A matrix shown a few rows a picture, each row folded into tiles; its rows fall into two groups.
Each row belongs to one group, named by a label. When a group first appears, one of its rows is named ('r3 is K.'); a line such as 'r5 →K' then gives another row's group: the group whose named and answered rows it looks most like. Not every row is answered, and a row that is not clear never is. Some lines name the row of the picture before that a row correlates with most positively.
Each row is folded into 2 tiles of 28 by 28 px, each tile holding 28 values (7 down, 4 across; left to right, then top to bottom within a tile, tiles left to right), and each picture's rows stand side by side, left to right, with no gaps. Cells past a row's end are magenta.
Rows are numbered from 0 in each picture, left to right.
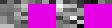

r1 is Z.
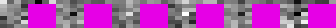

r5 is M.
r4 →M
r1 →M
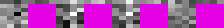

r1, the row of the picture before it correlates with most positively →3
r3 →Z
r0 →M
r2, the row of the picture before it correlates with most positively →3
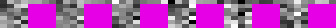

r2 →Z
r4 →M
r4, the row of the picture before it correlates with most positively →0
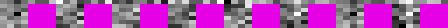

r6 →M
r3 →Z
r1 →Z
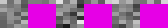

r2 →Z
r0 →Z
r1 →Z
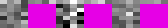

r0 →Z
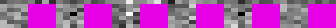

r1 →M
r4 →M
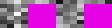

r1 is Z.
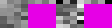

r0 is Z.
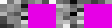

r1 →M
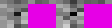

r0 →M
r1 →M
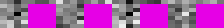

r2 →M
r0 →M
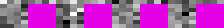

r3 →M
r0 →Z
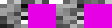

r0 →Z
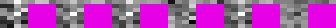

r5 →M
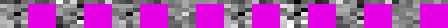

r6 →Z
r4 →M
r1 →Z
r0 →M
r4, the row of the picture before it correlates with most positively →5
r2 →M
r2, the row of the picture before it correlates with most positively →5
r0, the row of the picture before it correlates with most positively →5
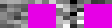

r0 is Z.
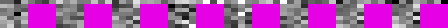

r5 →Z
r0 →M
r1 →Z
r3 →Z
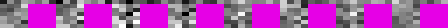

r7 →Z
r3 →M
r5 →Z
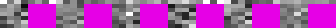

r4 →Z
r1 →Z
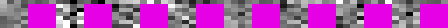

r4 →M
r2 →Z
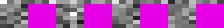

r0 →Z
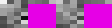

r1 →Z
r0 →Z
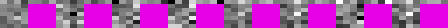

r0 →Z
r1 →M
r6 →Z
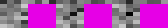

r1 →M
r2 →M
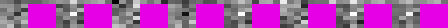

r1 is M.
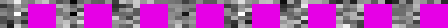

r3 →M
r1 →M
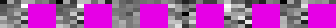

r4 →Z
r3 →M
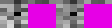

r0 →M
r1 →M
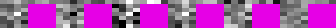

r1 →M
